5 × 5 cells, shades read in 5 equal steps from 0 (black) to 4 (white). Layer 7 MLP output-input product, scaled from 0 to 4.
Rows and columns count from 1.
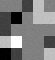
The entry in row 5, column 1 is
0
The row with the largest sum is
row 4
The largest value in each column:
3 4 2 3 3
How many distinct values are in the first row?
3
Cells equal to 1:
5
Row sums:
10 9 9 12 8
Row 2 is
1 0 2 3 3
